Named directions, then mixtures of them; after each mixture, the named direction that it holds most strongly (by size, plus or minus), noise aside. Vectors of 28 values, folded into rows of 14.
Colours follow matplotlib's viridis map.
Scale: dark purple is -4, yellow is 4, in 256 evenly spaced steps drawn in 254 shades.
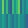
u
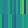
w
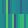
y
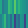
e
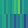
e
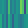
w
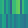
u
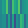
u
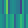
y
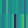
y
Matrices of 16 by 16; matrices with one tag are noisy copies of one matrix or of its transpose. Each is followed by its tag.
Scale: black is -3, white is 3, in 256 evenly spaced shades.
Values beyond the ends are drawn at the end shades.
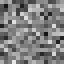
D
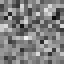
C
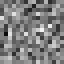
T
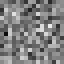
T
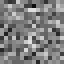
T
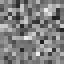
C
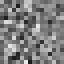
C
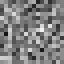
T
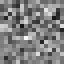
C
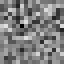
C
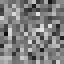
T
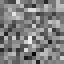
T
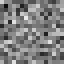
D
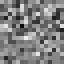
C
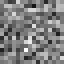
T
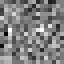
T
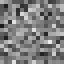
D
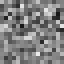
C
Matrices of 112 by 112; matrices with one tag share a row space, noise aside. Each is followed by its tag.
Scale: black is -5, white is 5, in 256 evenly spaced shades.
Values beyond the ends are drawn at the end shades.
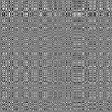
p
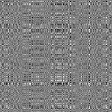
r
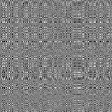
p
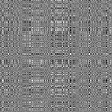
r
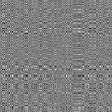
p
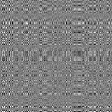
p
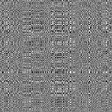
r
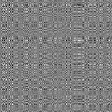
p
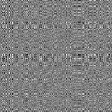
p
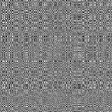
p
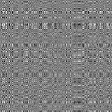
p
